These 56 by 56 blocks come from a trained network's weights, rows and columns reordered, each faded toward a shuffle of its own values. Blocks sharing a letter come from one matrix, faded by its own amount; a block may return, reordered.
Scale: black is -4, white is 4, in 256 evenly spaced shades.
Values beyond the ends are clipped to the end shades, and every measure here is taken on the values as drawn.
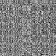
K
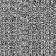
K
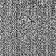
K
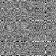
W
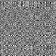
W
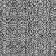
K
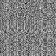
K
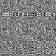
W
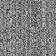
K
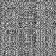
K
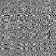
W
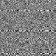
W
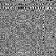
W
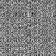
K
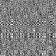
W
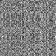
K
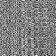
K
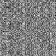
K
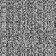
K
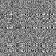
W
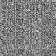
K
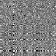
W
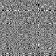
W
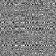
W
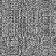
K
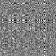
W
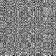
K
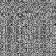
K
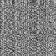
K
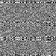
W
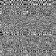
W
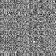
K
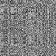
K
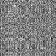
K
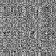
K
